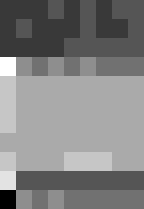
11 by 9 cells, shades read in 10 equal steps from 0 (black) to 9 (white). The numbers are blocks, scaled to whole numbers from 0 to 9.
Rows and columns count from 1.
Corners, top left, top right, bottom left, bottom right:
2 3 0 4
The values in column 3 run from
2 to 6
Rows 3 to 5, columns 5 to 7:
3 3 3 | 4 5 4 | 6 6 6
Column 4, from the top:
3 2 2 5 6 6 6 6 6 3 5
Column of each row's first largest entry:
4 2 5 1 1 1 1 1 1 1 2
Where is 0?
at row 11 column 1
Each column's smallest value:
0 2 2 2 2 3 2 2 3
